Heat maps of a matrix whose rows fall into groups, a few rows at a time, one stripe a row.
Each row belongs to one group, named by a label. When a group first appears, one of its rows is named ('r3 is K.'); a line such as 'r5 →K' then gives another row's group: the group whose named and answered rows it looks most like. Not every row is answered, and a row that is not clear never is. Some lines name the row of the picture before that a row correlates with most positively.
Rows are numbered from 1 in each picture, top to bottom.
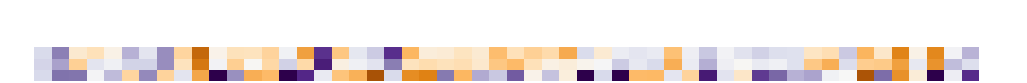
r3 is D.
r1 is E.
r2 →E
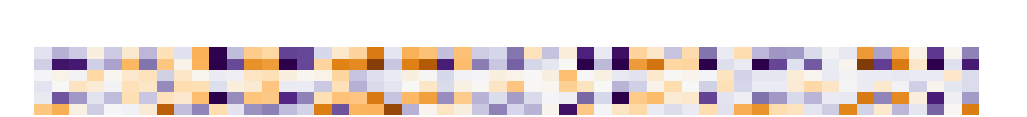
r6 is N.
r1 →D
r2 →D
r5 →D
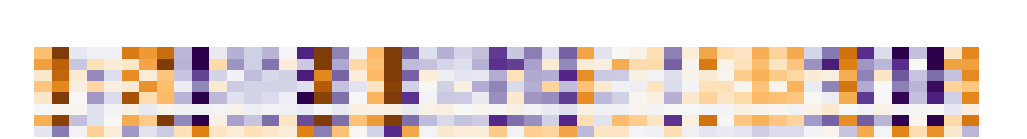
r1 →N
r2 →N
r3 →N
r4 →N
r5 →N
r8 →E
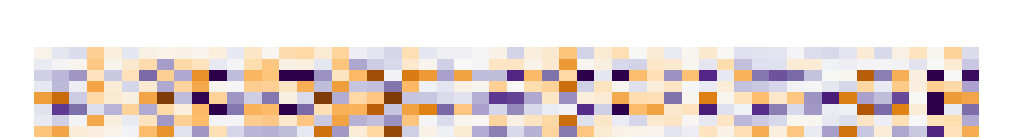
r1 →E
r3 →D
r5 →N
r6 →D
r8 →N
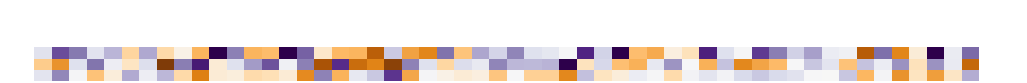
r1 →D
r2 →N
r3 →E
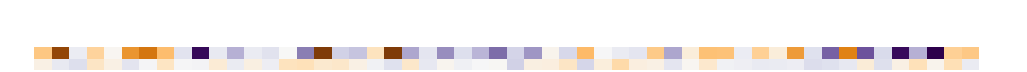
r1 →N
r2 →E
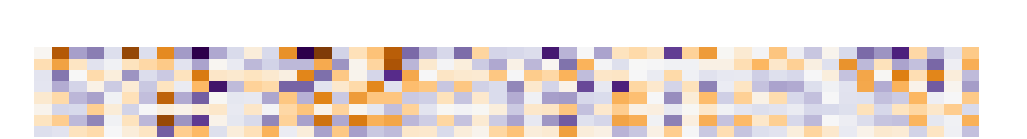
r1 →N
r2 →N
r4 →D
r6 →E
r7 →N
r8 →E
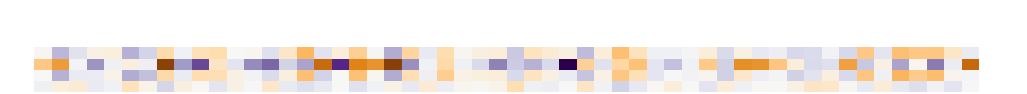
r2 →N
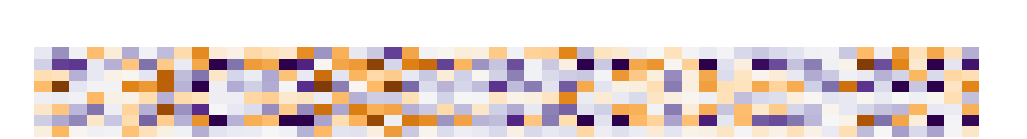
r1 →E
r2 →D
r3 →N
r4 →N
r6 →N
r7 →D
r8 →N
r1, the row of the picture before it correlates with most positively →1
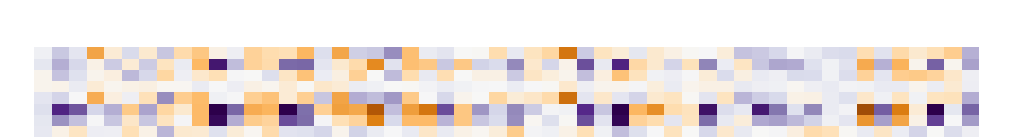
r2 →D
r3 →E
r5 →E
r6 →D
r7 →D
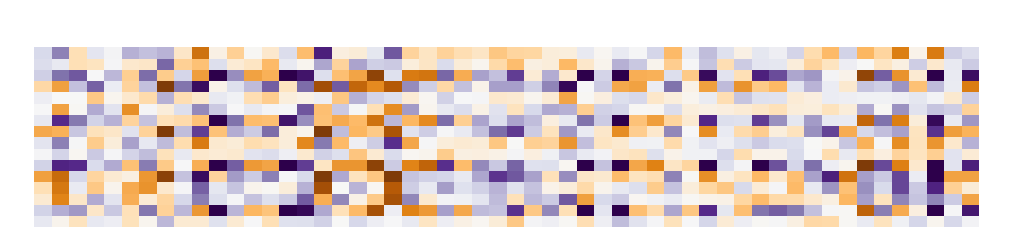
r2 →E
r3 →D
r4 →N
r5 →E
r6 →N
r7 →D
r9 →E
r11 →D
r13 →N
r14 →N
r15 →D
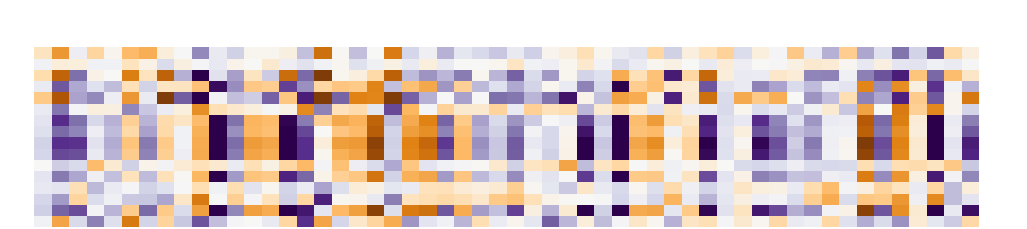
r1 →N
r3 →N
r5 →N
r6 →E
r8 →D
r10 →D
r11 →E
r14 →E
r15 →D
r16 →N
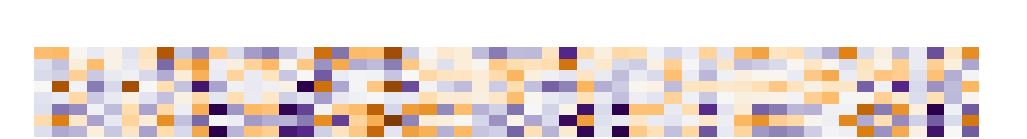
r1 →N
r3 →E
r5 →E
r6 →D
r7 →N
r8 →D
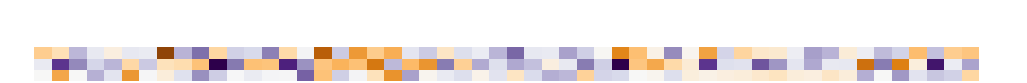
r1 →N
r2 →D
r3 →N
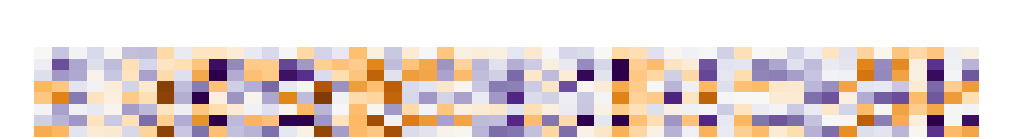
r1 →E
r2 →D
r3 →D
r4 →N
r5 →N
